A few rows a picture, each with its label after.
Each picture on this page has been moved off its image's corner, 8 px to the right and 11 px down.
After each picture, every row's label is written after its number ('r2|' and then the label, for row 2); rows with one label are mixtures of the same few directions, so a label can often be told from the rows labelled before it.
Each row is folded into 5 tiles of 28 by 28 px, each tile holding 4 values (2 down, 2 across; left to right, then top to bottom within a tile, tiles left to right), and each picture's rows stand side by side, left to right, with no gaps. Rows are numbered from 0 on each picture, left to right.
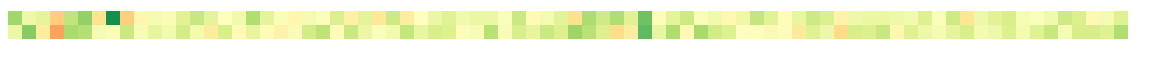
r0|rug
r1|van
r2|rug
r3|van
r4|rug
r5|van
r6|rug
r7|van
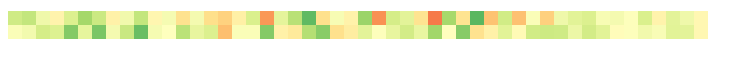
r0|van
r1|rug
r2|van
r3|rug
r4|van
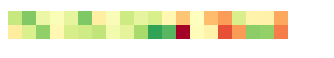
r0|van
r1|van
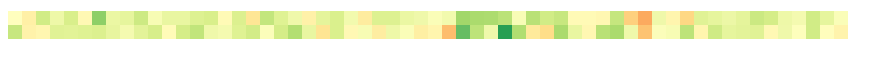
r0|van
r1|rug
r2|van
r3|van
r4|rug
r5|van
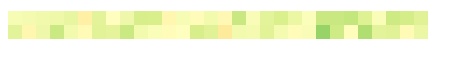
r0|rug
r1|rug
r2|van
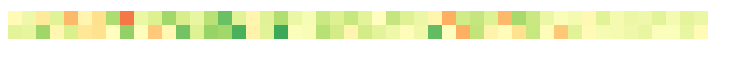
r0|rug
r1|van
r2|van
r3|van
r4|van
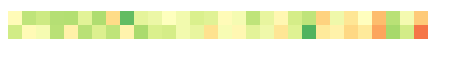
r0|rug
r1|van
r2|van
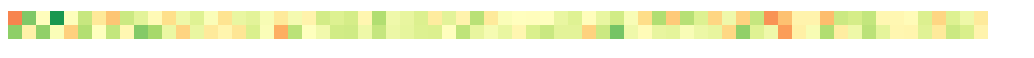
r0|rug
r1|van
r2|van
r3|rug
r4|rug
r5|rug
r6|van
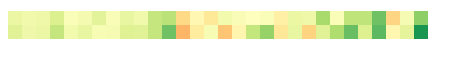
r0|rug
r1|van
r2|van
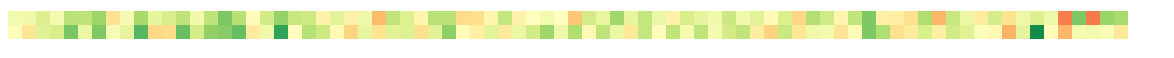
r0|van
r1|van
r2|van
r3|van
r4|rug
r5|van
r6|van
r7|rug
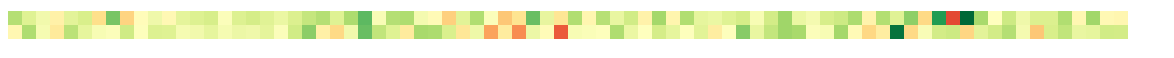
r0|rug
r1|van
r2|rug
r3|van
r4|rug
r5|van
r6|rug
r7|rug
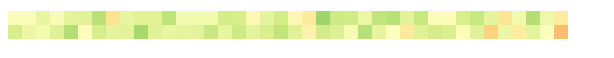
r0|van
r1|van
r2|van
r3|van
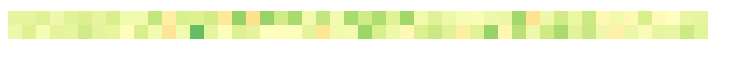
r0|rug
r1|rug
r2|rug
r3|van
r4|van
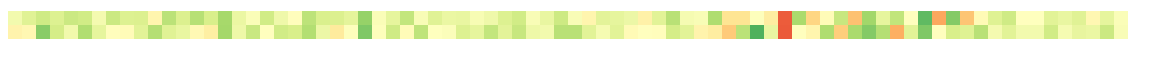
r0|van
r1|rug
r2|rug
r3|van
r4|van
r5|rug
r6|rug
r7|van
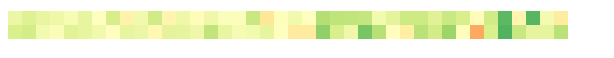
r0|rug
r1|rug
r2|van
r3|rug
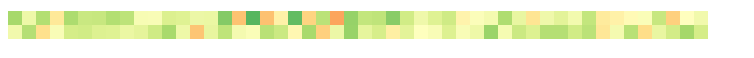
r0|rug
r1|rug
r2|rug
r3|van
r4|van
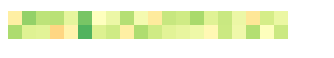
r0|rug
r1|rug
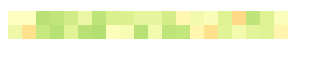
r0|van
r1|van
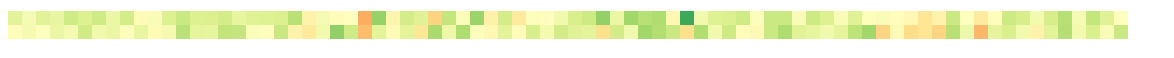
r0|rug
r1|van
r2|rug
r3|rug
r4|rug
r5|rug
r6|van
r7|rug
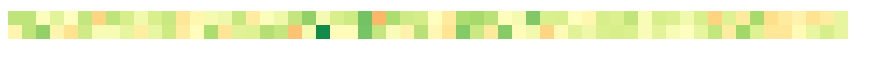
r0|van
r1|van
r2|van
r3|van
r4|van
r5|rug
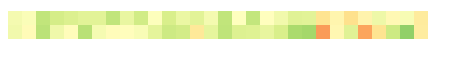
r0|van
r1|rug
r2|van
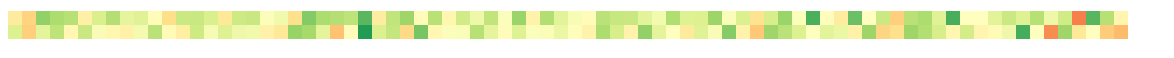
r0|van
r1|van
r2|rug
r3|rug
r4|van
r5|rug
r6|rug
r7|van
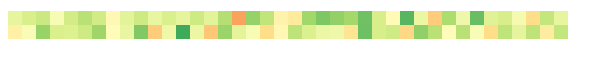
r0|van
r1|van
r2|rug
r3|rug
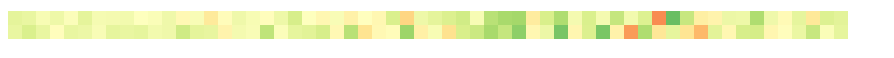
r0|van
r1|rug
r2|rug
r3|van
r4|van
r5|rug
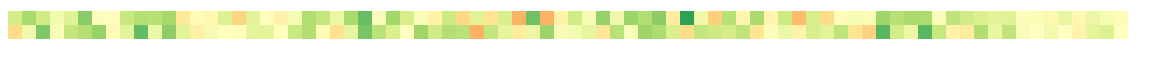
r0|van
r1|van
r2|rug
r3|rug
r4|rug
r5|rug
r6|van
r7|van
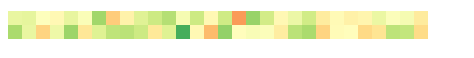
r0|van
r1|van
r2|van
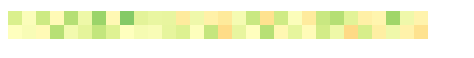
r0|rug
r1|rug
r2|van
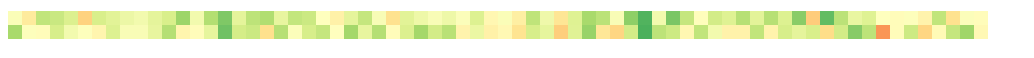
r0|van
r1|rug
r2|van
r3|van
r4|rug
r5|rug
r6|van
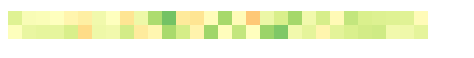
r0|rug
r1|van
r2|rug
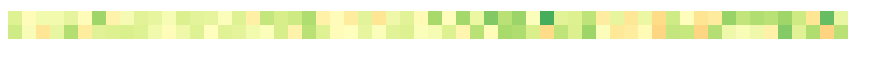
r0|van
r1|rug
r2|van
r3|rug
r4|van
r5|rug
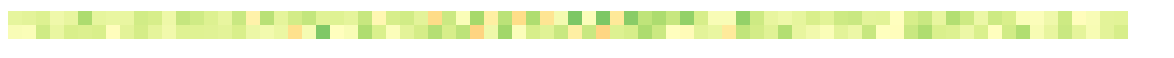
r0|van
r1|rug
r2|van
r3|rug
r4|rug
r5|van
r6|rug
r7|van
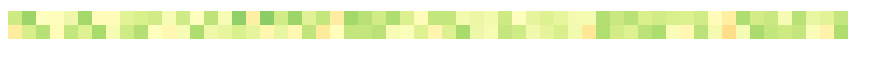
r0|van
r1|rug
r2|rug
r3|van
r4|van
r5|van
